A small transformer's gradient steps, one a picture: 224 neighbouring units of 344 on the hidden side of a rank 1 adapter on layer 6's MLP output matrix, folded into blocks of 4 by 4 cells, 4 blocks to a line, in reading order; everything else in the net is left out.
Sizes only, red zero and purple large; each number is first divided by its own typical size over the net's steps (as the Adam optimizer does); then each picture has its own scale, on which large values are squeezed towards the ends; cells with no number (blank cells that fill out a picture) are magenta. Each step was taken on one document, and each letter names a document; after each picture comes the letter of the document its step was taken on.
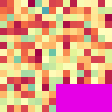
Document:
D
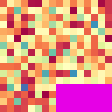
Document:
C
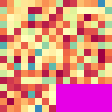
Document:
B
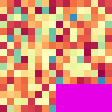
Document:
D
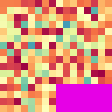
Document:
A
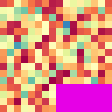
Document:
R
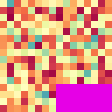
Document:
A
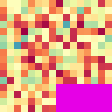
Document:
R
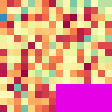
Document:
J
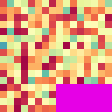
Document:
R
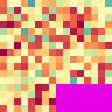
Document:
J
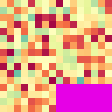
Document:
D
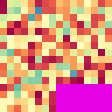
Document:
D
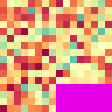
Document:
R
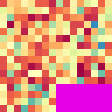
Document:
R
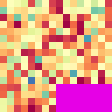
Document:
C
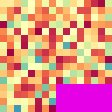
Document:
A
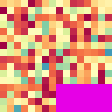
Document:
A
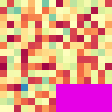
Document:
B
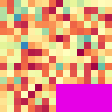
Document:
C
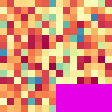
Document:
D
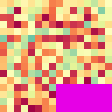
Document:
D
